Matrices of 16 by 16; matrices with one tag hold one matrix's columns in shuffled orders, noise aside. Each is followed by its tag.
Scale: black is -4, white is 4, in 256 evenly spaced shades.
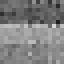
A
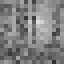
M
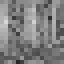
M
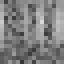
M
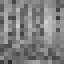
M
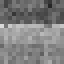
A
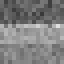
A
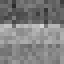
A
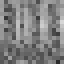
M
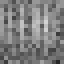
M
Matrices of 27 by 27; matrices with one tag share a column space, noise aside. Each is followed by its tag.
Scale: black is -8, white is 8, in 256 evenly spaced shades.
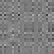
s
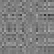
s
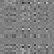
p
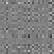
p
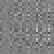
s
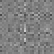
s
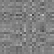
s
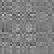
s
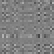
p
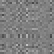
p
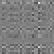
p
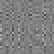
s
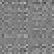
p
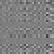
p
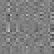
s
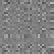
p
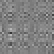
s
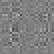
s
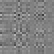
s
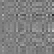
s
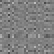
p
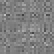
s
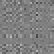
p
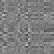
s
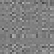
p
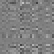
p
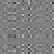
p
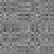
s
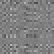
p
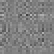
s
